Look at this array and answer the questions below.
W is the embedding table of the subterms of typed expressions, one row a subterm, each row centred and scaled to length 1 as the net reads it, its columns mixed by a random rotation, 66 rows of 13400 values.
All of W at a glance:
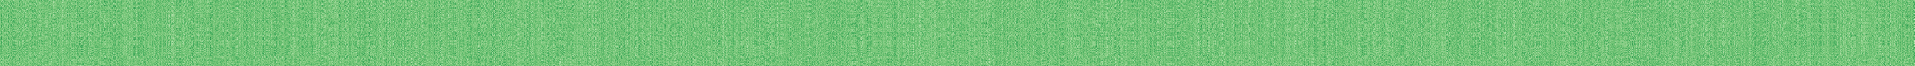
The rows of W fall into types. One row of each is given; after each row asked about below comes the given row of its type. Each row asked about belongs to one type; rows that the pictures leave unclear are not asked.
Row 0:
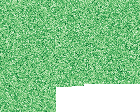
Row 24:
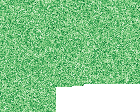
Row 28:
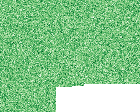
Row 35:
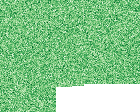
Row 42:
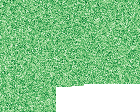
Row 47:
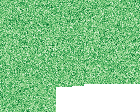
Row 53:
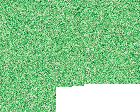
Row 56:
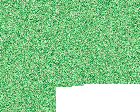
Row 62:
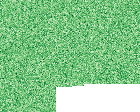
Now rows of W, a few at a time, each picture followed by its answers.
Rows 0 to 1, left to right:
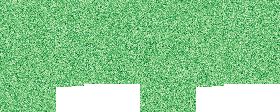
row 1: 28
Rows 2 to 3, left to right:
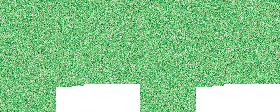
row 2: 28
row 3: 24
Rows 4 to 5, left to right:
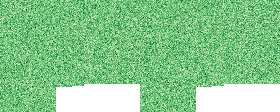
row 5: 28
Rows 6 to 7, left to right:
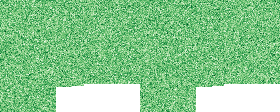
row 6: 56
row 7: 47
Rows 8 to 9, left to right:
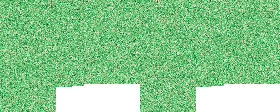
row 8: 47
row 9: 0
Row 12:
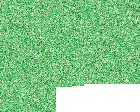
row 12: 24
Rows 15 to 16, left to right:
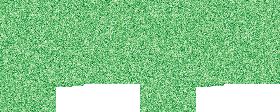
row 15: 56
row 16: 24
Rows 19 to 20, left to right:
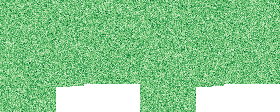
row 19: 35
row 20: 24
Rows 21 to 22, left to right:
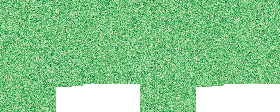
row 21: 56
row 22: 42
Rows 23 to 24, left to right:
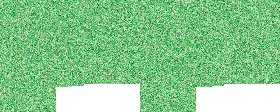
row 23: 42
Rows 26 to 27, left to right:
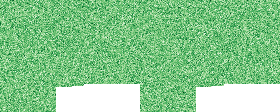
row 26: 24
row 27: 0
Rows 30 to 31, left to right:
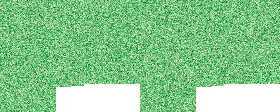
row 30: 0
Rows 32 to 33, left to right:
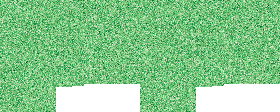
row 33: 42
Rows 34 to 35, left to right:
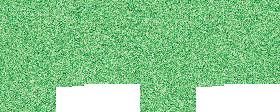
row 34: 53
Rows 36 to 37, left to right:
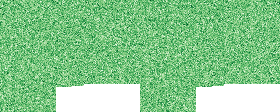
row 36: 42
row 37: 47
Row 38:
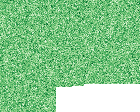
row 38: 56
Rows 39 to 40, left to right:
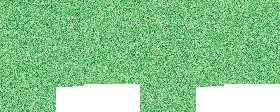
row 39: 47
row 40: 0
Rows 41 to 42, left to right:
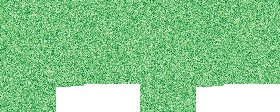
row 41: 56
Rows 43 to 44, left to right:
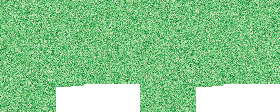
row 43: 56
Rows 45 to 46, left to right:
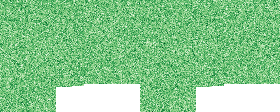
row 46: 47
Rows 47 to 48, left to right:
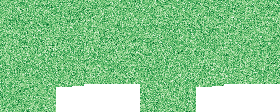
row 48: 28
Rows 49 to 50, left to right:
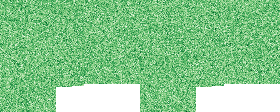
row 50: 0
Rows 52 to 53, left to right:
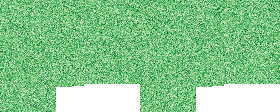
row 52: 24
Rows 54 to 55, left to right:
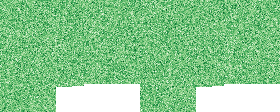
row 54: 47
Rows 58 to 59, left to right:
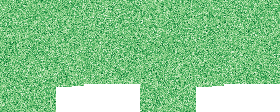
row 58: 28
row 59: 62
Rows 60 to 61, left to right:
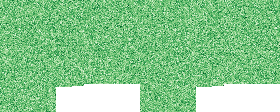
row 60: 42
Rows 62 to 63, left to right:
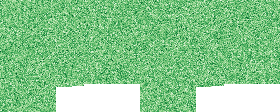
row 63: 53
